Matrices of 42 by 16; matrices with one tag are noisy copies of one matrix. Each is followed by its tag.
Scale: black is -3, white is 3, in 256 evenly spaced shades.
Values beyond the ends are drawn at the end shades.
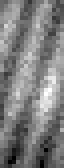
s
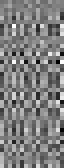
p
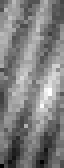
s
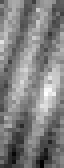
s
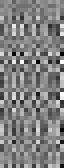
p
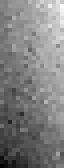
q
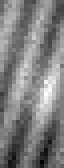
s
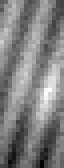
s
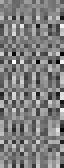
p
